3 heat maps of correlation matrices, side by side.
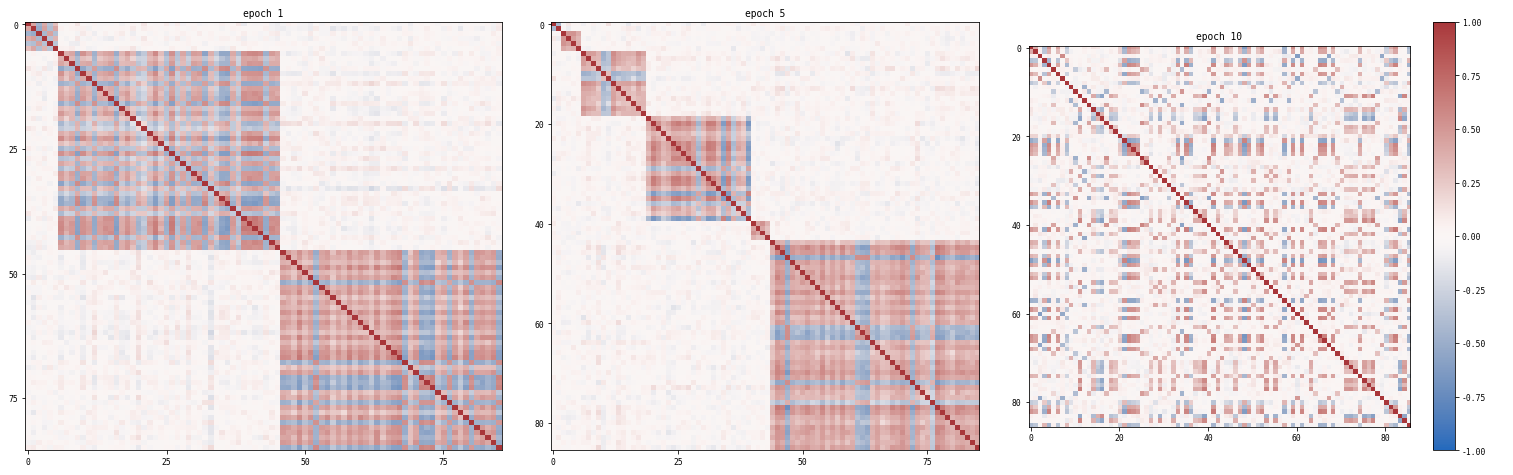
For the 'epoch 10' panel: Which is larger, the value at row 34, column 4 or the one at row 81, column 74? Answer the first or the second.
the second
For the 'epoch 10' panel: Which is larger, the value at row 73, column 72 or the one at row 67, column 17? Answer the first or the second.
the first
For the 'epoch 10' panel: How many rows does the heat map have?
86
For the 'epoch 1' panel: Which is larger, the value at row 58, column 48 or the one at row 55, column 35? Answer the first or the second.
the first
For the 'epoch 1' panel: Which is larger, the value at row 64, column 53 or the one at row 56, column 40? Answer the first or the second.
the first
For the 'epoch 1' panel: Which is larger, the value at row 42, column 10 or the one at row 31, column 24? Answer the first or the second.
the first
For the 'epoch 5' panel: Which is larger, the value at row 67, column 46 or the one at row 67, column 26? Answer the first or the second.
the first
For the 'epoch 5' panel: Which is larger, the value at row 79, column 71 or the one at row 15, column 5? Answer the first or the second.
the first
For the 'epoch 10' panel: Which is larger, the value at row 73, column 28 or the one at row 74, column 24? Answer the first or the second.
the second
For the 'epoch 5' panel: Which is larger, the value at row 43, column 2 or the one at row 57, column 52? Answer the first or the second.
the second
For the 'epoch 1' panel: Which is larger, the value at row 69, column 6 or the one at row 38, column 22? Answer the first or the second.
the first
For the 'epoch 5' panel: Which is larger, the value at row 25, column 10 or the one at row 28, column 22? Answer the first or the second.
the second
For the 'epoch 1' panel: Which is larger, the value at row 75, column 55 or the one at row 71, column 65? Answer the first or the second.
the first
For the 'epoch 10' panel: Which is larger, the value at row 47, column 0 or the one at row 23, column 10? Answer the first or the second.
the first
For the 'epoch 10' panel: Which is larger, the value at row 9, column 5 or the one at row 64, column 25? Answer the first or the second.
the second
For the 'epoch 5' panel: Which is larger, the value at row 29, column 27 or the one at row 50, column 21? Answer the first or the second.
the second
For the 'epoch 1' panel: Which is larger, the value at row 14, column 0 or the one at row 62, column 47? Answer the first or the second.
the second
